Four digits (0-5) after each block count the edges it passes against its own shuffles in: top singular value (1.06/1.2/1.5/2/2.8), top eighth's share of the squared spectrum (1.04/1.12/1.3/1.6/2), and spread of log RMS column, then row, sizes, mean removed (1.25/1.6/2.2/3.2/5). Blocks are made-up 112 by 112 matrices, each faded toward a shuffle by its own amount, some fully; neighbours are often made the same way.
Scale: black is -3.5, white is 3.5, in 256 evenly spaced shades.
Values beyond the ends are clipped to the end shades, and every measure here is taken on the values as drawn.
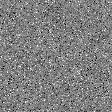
0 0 0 0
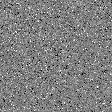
0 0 0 0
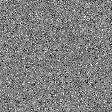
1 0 0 1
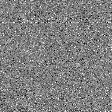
1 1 0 2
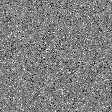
0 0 0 1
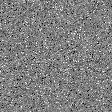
0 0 0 0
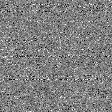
1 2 0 3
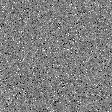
0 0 0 0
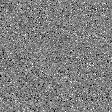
0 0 0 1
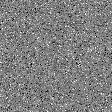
0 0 0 0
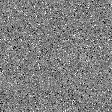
0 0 0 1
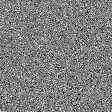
0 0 0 0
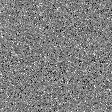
0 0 0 1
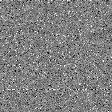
1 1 0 1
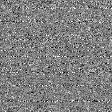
1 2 0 3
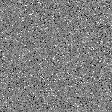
2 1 1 0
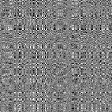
5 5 4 4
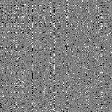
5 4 3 2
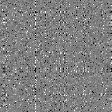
4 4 3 2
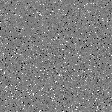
2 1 0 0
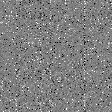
3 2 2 0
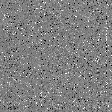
3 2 1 0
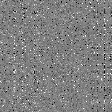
4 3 2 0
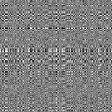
5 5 4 4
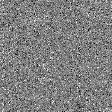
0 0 2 0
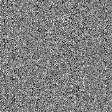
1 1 3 0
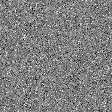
0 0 1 0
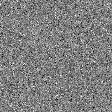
0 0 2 0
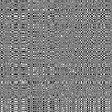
5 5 4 4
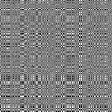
5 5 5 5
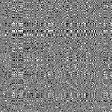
5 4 3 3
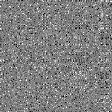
4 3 2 2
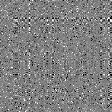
5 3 2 2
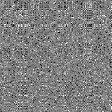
5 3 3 2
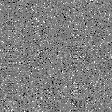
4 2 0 1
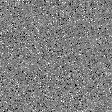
2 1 0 0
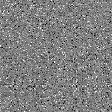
4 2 1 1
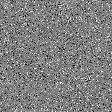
1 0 0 0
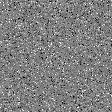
2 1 0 0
